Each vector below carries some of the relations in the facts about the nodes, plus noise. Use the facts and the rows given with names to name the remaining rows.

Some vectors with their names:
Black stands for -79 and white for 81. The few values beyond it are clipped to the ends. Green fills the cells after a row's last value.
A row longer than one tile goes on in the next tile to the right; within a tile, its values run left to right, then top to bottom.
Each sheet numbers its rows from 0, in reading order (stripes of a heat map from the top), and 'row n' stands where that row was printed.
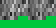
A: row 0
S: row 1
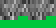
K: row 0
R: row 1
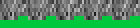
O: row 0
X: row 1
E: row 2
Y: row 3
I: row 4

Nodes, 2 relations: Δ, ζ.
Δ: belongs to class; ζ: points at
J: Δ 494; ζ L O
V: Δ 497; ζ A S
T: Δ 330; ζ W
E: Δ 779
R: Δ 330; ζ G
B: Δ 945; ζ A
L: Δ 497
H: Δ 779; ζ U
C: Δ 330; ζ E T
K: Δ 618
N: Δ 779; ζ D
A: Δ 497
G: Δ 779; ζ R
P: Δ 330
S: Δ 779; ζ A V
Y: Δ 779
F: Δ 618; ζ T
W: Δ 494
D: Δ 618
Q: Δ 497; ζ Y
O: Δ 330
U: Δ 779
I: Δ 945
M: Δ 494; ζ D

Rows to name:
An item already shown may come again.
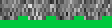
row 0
X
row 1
H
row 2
W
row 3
B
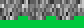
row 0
U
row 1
C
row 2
U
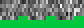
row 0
Q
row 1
J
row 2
D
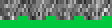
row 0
F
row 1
W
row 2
C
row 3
M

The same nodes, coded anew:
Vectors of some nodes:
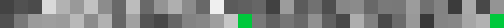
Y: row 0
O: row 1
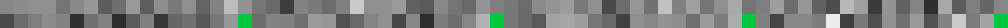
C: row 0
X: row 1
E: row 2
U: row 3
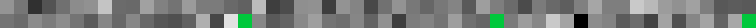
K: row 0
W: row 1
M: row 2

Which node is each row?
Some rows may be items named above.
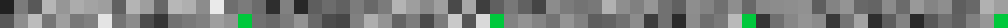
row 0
Q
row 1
D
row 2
X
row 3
C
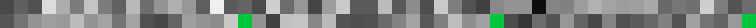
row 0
Y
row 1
H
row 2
B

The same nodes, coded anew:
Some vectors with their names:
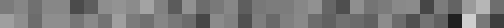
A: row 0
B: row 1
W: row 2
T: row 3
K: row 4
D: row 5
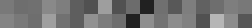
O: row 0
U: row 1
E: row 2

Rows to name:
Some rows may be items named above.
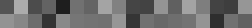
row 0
U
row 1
H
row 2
H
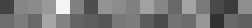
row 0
N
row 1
F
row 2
H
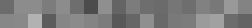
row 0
Q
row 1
Y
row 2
C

